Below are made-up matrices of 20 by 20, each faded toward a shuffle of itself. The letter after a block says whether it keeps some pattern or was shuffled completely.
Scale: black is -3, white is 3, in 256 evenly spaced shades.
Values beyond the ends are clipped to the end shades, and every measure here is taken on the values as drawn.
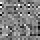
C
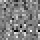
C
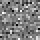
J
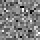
J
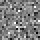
J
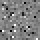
J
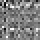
C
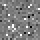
J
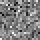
J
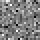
J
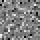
J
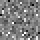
J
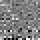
C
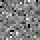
J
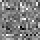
C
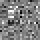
C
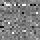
C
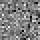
J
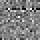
C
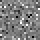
J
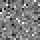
J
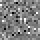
J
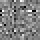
C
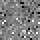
J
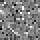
J
